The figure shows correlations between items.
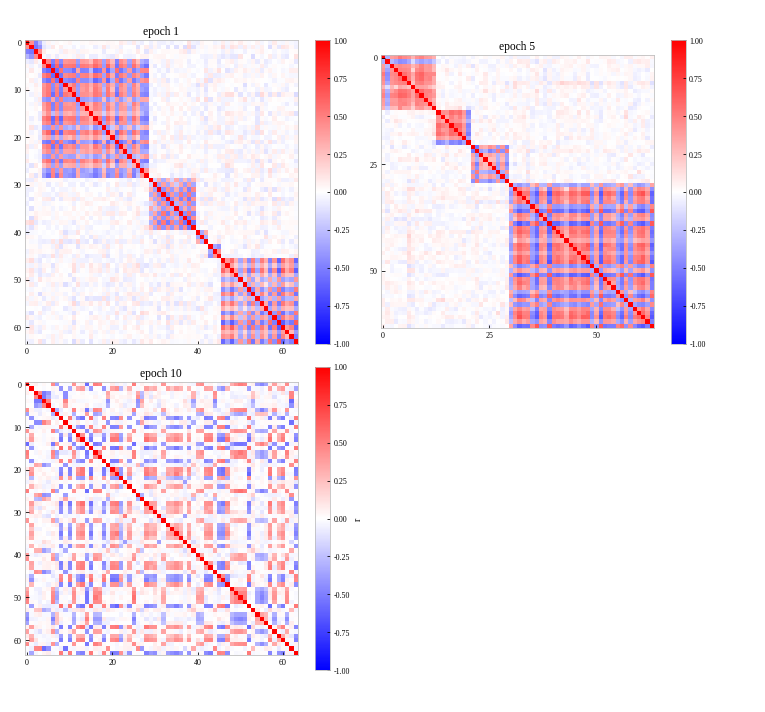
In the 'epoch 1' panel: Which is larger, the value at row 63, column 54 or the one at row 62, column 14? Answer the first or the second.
the first
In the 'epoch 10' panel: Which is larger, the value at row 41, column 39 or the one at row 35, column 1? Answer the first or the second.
the second
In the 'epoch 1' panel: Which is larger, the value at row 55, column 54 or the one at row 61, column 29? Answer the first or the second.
the second
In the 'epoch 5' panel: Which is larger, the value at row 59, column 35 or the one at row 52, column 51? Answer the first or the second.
the first
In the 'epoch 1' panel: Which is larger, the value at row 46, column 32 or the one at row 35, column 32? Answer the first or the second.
the first
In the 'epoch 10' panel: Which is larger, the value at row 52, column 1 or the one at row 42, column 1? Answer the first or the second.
the second
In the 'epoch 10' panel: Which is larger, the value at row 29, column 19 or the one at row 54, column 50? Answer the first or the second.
the first
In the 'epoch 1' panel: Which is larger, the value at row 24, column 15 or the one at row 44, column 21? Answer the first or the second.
the second
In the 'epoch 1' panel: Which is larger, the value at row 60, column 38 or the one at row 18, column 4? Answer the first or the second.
the first
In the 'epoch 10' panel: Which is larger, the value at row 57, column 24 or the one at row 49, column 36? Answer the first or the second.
the first
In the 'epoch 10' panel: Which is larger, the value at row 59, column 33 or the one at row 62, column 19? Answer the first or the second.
the second
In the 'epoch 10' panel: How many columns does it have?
64
